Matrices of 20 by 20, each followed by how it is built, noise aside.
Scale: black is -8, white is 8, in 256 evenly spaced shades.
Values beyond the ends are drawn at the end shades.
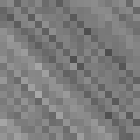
Toeplitz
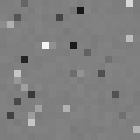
sparse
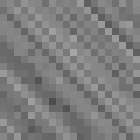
Toeplitz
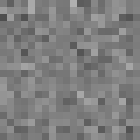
low rank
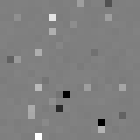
sparse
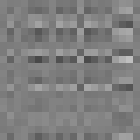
low rank
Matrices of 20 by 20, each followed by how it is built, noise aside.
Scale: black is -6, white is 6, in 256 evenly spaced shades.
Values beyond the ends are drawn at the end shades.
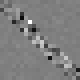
banded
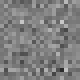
low rank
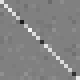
diagonal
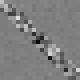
banded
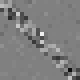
banded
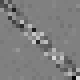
banded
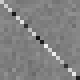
diagonal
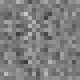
low rank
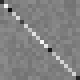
diagonal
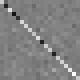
diagonal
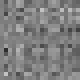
low rank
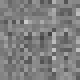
low rank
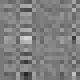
low rank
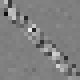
banded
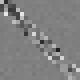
banded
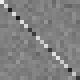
diagonal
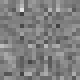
low rank
